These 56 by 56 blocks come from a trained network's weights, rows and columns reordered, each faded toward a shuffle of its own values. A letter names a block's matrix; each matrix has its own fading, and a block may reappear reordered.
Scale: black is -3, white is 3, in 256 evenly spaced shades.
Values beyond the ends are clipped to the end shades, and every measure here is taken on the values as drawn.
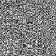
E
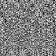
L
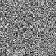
E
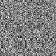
E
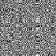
L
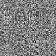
E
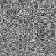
L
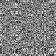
L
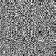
L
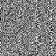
E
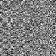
L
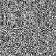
L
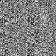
L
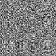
L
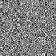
E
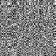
L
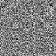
E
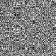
E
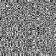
L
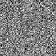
E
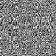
L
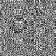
L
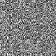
E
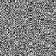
E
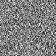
E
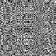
L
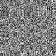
L
